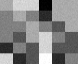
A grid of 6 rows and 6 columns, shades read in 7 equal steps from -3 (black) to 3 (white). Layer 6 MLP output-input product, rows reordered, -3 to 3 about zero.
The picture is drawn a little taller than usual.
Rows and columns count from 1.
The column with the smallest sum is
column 5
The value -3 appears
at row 1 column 4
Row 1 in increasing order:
-3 1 1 1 2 2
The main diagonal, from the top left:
1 1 1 2 -1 0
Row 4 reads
0 -1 1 2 0 -1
